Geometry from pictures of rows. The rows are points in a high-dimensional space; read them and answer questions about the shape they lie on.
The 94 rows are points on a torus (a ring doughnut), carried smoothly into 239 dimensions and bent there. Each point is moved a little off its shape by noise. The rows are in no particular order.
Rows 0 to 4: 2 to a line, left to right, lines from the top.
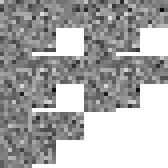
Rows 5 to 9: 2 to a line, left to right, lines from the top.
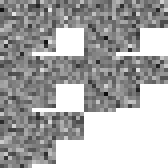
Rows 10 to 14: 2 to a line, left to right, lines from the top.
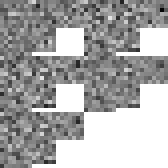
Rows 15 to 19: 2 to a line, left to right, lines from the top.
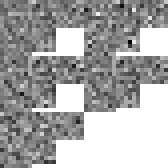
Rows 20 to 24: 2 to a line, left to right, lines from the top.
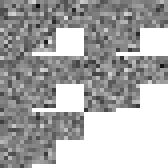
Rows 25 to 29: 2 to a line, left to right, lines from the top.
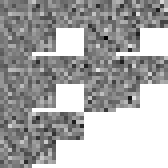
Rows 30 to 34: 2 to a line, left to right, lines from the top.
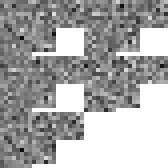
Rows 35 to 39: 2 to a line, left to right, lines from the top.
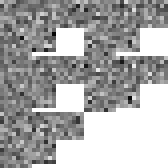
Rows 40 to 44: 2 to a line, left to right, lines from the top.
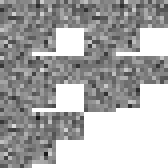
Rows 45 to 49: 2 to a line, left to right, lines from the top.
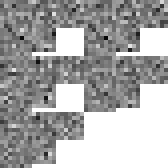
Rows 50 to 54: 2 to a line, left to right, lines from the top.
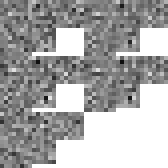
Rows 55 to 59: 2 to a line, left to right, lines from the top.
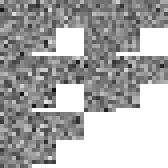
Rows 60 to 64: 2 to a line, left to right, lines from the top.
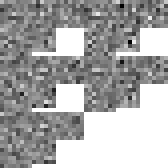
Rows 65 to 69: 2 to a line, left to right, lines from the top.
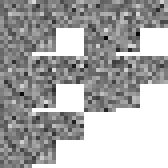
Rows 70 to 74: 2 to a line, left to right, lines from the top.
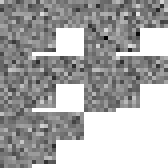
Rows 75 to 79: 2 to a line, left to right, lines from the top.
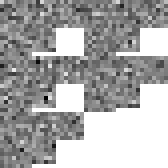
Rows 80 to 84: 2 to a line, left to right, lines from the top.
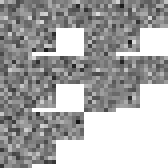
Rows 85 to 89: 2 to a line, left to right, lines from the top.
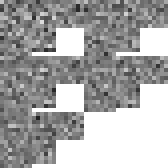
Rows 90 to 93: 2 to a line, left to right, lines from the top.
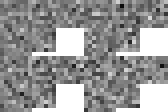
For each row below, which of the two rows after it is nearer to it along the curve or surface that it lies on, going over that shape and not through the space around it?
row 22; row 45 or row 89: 45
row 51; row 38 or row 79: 38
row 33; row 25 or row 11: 11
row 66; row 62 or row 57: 57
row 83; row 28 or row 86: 86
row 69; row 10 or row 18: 10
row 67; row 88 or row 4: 4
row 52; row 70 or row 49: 49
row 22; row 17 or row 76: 17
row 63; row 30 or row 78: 30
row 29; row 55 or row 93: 55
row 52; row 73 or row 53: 73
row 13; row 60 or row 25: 60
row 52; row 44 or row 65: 65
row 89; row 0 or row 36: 36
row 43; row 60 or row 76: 76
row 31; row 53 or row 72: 53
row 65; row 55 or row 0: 55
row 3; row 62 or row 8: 8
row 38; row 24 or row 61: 61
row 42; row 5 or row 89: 5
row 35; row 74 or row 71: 71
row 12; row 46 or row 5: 46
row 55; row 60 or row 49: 49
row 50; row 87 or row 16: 87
